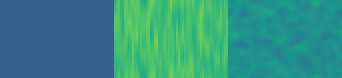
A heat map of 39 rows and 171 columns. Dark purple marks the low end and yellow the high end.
The table splits into one row of 3 panels. Panel 1,1: low, flat. Panel 1,2: high, streaked downward, faint in contrast. Panel 1,3: middling, blotchy, faint in contrast.
